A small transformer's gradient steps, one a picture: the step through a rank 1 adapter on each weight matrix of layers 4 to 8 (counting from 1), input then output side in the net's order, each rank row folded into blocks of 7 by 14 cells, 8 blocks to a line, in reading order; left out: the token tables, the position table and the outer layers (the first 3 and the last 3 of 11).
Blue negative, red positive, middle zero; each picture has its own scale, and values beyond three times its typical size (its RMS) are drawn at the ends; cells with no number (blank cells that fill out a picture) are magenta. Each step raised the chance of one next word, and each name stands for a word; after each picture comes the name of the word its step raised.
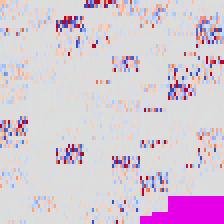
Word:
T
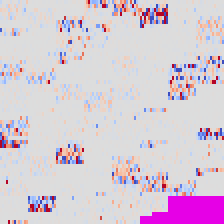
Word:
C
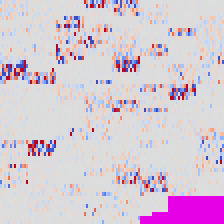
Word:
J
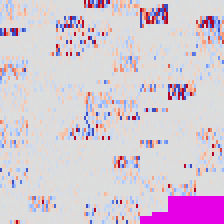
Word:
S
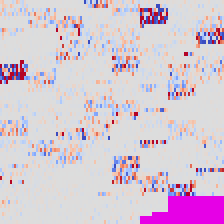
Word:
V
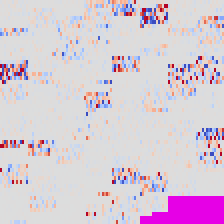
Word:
C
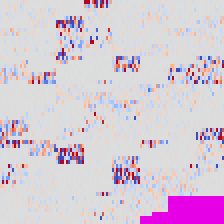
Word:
C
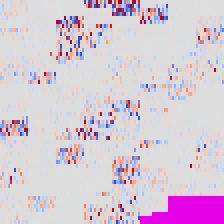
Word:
S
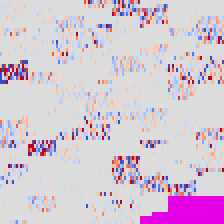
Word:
J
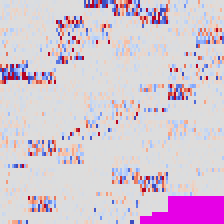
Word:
V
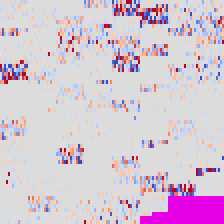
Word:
T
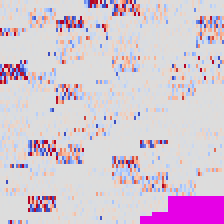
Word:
V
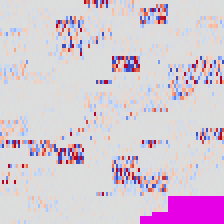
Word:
C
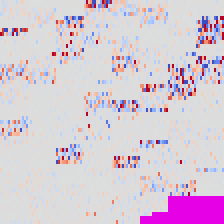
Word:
T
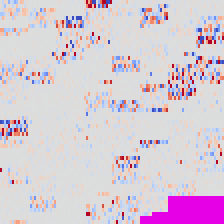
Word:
T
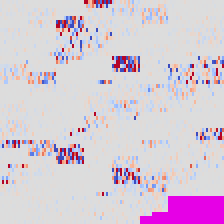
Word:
C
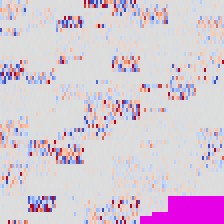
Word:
S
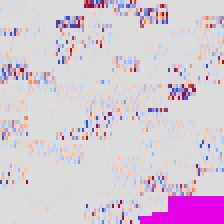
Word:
S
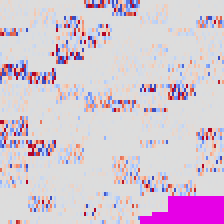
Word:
J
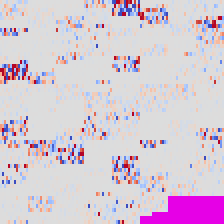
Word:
J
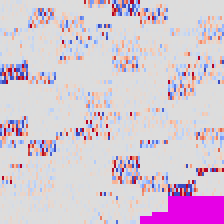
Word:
J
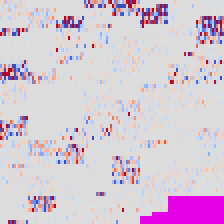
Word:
S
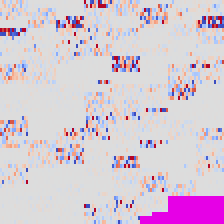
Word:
S
